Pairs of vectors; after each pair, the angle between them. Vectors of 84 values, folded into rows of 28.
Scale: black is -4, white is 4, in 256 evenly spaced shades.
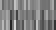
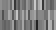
partly opposed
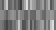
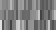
orthogonal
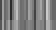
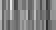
nearly opposite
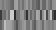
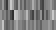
partly opposed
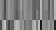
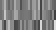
nearly opposite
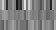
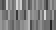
partly opposed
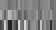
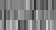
partly opposed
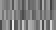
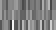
nearly parallel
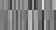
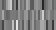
partly opposed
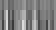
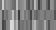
orthogonal
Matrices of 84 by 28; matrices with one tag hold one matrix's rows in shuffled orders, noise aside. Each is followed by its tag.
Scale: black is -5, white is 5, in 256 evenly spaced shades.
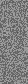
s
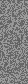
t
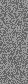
s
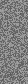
t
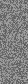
s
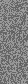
s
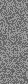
s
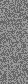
s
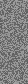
t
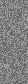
s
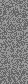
s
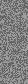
s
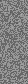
t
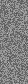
t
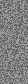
t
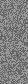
s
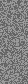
t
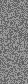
t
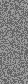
t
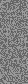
s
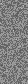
s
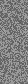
t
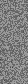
t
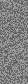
t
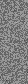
t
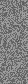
s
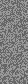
s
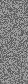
t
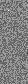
s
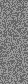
s
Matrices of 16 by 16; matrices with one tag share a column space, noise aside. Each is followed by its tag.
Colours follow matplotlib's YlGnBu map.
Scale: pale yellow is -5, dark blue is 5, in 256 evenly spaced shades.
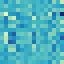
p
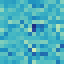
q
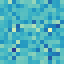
q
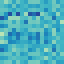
p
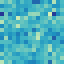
p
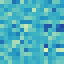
q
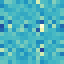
q
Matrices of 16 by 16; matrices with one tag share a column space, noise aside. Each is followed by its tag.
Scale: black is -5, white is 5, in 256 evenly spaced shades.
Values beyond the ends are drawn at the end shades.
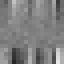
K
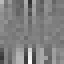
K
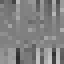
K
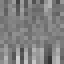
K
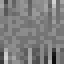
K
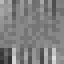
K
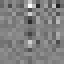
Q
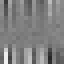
K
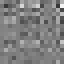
Q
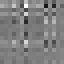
Q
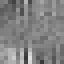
K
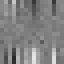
K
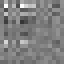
Q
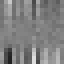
K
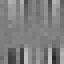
K
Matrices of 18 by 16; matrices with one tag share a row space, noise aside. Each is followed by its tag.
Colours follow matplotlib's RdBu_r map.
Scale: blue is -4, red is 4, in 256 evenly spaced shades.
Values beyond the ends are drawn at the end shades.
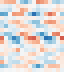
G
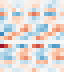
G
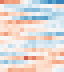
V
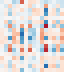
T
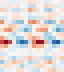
G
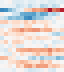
V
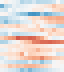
V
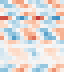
G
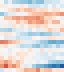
V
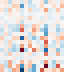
T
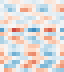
G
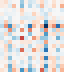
T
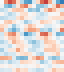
G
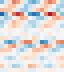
G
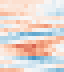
V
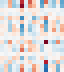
T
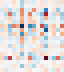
T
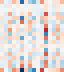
T
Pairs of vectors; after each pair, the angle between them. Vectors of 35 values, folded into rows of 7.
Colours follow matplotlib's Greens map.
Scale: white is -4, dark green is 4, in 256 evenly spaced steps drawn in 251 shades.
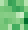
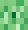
orthogonal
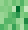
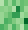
nearly parallel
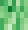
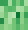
partly aligned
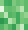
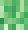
partly aligned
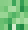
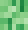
nearly parallel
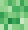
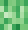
orthogonal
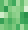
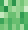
nearly parallel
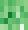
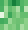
partly aligned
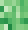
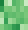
orthogonal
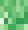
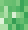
partly aligned
